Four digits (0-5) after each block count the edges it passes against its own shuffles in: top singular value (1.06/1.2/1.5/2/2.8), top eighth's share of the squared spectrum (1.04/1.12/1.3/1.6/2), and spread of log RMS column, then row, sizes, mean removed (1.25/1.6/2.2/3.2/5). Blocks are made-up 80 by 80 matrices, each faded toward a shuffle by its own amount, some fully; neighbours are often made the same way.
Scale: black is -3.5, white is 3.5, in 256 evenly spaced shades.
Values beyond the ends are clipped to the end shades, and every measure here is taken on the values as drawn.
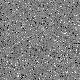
1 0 0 0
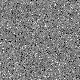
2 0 0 0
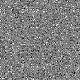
4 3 2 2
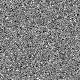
0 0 0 0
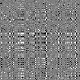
5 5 3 3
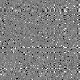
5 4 2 2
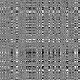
5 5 4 4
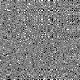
4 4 2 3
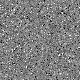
2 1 0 0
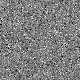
0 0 0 0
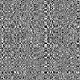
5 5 3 3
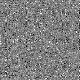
3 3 1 1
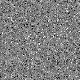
3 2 1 1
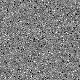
2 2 0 0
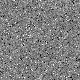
0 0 0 0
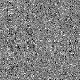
3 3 2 1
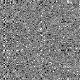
4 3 2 1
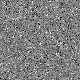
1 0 0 0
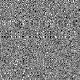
4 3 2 2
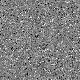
2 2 0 0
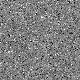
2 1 0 0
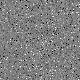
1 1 1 0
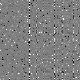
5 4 2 1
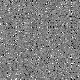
3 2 1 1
